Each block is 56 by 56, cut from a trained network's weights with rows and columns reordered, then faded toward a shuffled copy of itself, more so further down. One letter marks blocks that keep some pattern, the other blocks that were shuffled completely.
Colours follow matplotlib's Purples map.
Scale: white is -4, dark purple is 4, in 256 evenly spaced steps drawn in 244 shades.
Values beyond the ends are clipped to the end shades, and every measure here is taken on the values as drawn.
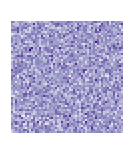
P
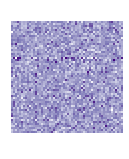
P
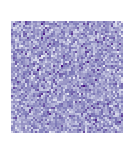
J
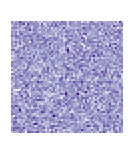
J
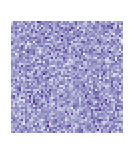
J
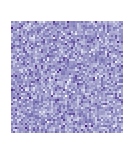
J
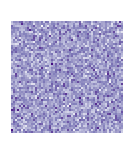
J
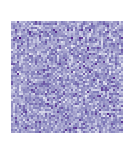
P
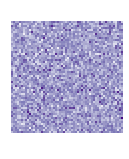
P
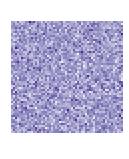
P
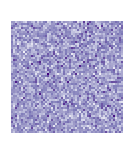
P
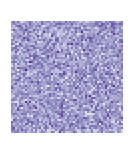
J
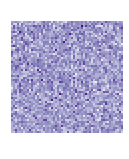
P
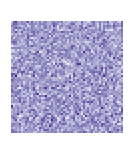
P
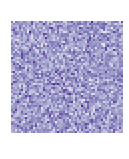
P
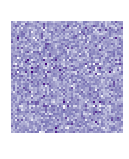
P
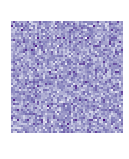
P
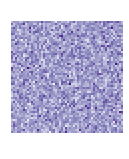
J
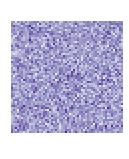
P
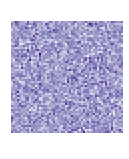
J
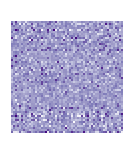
P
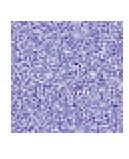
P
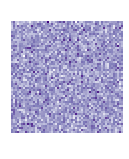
J
